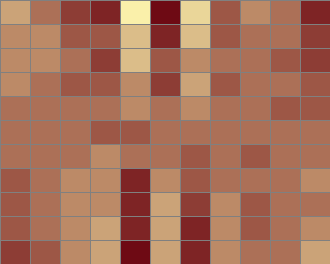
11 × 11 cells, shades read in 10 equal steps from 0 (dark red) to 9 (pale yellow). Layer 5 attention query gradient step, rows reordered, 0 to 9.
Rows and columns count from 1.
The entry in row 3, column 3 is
4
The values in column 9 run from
3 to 5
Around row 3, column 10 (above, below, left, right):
4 4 4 2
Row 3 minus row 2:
0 0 1 -1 0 2 -2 1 0 -1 0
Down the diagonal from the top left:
6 5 4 3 5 4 3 4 3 4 6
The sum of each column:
44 45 44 43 43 41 45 44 42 42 39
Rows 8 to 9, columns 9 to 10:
4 4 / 3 4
